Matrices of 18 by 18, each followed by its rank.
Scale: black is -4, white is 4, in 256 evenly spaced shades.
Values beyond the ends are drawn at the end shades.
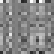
two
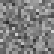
full rank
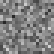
full rank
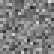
full rank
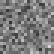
full rank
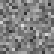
full rank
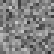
full rank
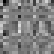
two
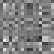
two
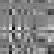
two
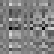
two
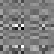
two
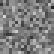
full rank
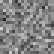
full rank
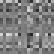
two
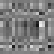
two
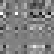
two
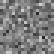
full rank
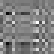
two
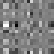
two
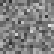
full rank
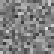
full rank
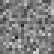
full rank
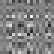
two
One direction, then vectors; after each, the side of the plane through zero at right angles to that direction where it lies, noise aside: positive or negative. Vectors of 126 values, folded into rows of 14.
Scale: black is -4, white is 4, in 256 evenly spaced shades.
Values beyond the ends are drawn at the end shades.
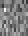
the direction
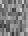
negative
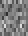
positive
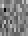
negative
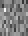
positive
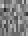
negative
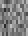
negative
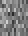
positive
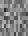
negative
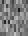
positive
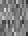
positive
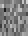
negative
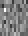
positive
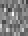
positive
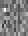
positive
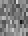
positive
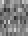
negative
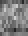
positive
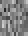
negative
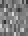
positive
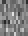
positive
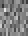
positive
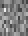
positive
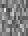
positive
